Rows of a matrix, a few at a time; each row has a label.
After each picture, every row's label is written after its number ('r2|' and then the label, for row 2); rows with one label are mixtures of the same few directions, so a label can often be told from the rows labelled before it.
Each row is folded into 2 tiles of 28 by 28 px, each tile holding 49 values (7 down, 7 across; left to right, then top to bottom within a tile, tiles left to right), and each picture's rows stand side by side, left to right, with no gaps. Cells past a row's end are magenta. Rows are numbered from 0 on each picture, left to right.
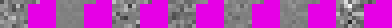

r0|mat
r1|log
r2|mat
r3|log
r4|mat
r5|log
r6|log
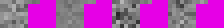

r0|log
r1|log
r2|log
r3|log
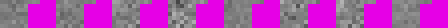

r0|log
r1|log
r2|mat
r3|log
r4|mat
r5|mat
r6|mat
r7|log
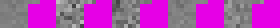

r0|log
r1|mat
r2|mat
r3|log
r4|mat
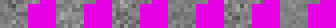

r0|log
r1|log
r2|log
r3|log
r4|mat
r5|log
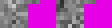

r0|log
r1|mat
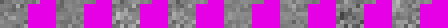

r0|mat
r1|mat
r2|log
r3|log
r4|log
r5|log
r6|log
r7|mat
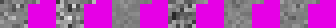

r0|mat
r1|mat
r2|log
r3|log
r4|log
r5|mat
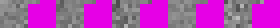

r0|mat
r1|mat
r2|mat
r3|log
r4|mat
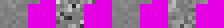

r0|log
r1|mat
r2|log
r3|mat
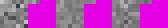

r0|mat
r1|mat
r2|log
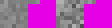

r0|mat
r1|mat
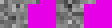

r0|mat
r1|log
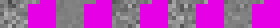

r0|log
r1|mat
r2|mat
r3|mat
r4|mat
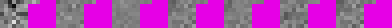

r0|log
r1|mat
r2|log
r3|mat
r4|mat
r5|log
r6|mat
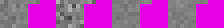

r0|mat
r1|mat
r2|log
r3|log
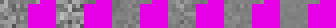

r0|mat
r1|log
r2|mat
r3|log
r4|mat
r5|mat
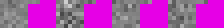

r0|log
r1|log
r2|mat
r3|mat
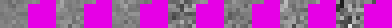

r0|log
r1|mat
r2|log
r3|log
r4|log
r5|mat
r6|mat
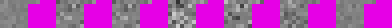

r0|mat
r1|mat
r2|mat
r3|log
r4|mat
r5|log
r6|mat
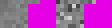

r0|mat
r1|mat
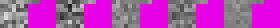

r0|log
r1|log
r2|mat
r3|log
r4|log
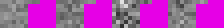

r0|log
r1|log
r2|log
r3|log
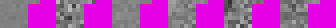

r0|mat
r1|mat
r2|log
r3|mat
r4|mat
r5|log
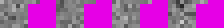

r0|mat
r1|mat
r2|mat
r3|log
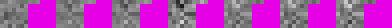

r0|log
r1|log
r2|log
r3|log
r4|log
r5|log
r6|log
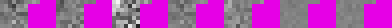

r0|log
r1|mat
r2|mat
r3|log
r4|mat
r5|log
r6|mat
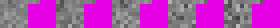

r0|log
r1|mat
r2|log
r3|mat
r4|mat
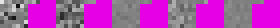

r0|mat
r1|log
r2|mat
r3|mat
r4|mat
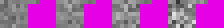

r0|mat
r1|log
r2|log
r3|log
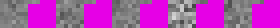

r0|log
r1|log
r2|mat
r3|log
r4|mat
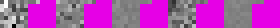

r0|mat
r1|mat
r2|mat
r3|mat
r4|log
